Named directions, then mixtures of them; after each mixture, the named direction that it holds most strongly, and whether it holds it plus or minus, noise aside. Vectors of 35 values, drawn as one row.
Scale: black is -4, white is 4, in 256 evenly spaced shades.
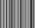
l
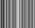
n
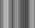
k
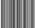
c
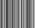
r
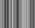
k, minus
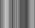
k, plus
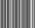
l, minus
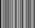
c, minus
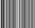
n, plus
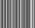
l, minus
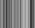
k, minus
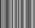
c, minus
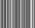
l, minus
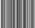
c, plus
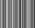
r, minus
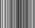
n, minus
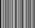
c, minus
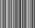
r, minus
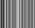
n, plus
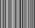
r, minus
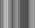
k, plus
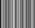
c, minus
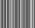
l, minus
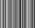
r, minus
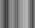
k, minus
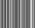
l, minus
